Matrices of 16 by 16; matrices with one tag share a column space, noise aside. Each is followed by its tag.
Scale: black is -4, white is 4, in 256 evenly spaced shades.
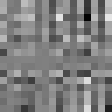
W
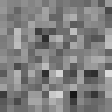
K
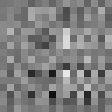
K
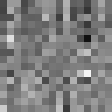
W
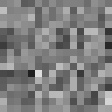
K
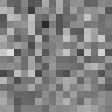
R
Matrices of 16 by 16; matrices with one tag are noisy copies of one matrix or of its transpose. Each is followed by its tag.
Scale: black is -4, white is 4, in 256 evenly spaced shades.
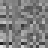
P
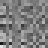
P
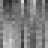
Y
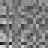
P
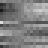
Y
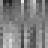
Y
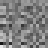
P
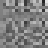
P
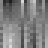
Y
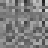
P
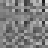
P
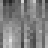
Y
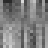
Y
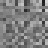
P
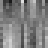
Y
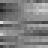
Y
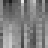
Y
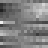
Y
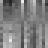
Y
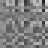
P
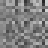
P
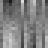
Y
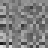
P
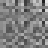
P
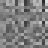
P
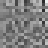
P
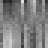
Y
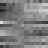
Y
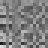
P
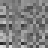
P
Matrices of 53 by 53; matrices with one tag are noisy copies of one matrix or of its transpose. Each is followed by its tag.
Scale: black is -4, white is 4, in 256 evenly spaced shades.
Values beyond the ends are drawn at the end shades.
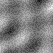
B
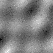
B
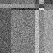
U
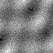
B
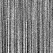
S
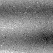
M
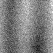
M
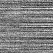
S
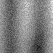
M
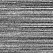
S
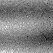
M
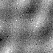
B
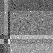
U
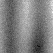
M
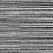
S
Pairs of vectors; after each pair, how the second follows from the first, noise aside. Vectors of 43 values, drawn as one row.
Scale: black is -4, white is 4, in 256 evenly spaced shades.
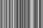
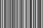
shuffled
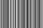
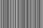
shrunk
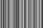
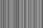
shrunk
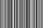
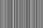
shrunk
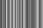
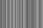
shrunk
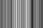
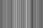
shrunk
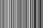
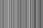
shrunk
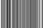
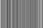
shrunk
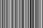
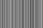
shrunk
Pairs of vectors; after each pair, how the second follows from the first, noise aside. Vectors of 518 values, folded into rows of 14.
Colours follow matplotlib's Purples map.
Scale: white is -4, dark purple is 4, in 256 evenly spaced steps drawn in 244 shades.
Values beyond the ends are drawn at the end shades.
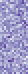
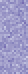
shrunk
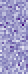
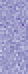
shrunk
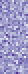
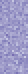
shrunk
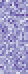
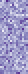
negated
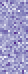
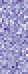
shuffled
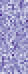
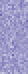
shrunk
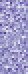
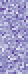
shuffled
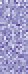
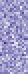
shuffled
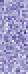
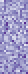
negated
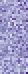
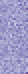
shrunk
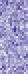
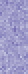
shrunk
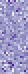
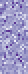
shuffled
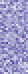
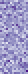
negated
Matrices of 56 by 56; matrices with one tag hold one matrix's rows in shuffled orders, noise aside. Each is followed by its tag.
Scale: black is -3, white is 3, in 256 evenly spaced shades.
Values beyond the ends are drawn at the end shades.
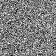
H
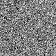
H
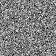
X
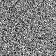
H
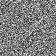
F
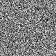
X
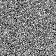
H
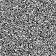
F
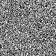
X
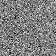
H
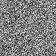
H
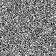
X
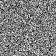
F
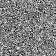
H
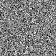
F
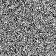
H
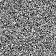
F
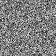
X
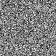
F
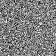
H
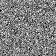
X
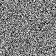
X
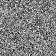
F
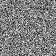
X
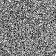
H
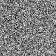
H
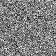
H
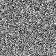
X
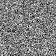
F
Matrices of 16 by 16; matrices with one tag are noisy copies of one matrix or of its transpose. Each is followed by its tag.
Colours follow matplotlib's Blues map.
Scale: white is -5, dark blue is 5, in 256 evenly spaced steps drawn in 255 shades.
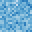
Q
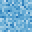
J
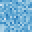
J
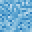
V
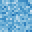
Q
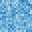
Q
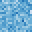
Q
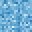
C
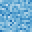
V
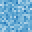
J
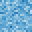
Q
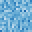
V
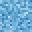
V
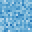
J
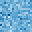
V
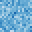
Q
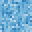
C
